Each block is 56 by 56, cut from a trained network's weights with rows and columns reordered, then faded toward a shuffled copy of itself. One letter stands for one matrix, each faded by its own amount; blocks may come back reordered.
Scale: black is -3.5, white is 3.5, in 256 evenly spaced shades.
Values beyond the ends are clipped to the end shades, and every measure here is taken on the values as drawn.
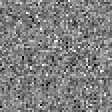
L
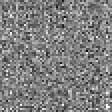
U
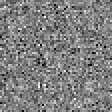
L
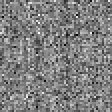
U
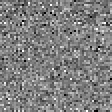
L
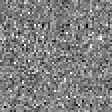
L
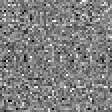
L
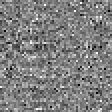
L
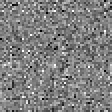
L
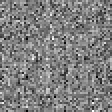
U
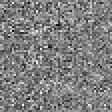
U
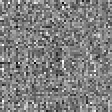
U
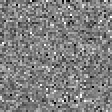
L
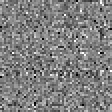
L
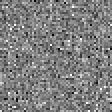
L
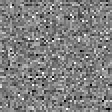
L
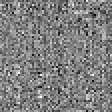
U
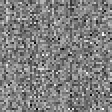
U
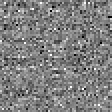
L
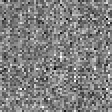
U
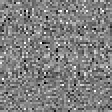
L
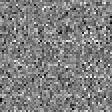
L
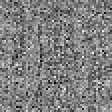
U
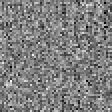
U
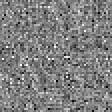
L
